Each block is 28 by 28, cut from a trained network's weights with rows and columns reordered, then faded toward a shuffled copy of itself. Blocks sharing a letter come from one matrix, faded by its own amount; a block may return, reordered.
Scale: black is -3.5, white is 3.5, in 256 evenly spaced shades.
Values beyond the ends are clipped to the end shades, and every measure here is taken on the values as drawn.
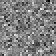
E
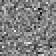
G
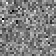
E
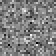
E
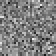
G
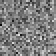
E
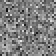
E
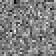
E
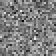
E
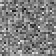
E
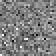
G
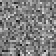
E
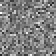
E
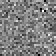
G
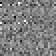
G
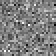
G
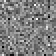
G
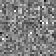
G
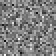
E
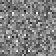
G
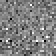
G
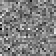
G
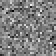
E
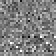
G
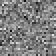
E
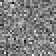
E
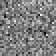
E
